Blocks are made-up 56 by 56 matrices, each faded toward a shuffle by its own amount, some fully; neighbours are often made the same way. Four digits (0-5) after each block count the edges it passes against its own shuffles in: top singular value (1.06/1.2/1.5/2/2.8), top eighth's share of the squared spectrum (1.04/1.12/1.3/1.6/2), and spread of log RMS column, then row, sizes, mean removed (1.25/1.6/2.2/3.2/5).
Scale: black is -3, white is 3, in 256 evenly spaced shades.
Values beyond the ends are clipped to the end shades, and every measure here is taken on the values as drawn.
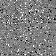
2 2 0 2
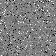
0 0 0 0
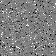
2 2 0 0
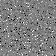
0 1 0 0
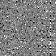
3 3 1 0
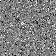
1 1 0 0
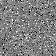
1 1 0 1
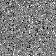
2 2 1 0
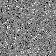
0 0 0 0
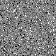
2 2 1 0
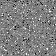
0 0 0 0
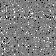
3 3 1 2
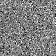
1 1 0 0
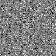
3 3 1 1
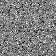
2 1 0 0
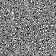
2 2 0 0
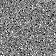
1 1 0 0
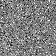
0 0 0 0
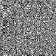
3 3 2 1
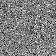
2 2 0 0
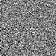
3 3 0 1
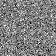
1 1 0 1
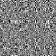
4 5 3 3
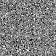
1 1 0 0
